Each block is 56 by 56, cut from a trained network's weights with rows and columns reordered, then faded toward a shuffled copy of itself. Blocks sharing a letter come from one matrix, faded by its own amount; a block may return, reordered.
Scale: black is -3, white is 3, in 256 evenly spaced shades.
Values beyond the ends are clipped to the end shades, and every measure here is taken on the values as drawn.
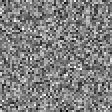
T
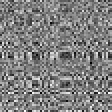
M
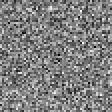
T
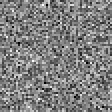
T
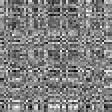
M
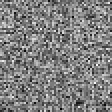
T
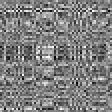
M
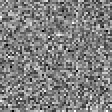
T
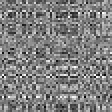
M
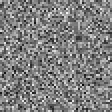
T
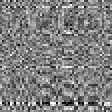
M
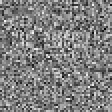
T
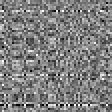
M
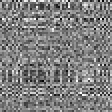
M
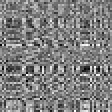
M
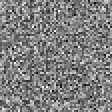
T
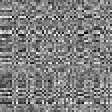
M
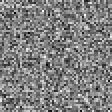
T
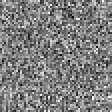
T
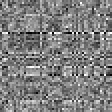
M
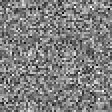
T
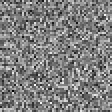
T
